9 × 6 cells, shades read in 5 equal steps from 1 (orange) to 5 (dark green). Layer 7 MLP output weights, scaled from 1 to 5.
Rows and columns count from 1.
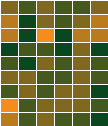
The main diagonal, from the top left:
3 5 1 5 3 4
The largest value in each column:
5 5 4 5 4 5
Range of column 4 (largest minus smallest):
2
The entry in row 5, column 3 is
3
